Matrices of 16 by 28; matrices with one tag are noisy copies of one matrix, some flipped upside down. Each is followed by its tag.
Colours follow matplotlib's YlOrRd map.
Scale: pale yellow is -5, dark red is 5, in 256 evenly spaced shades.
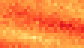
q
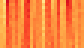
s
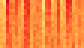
s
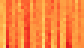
s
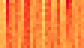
s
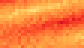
q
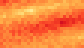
q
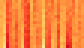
s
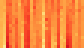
s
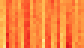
s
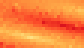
q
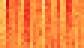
s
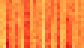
s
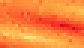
q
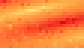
q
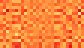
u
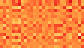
u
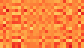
u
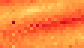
q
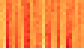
s
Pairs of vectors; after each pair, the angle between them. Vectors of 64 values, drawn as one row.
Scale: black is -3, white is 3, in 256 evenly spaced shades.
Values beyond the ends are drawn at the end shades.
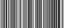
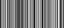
nearly opposite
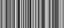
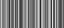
partly opposed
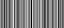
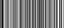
partly opposed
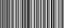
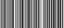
partly aligned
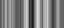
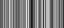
partly aligned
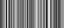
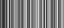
partly aligned
